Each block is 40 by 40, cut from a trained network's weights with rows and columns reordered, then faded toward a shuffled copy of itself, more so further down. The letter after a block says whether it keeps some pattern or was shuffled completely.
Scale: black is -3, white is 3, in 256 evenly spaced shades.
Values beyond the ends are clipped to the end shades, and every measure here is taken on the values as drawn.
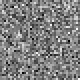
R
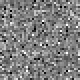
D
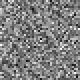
R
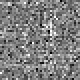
D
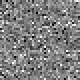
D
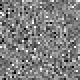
R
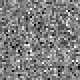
R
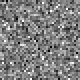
R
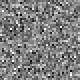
R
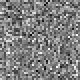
D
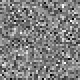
R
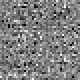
D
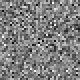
R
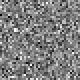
R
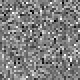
R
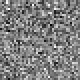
D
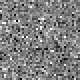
R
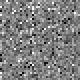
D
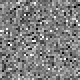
R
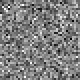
D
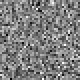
R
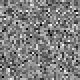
D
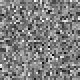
D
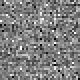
D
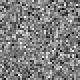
R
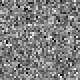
R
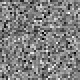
R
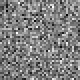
D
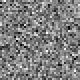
R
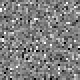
R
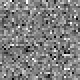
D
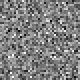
R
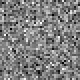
D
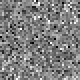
R
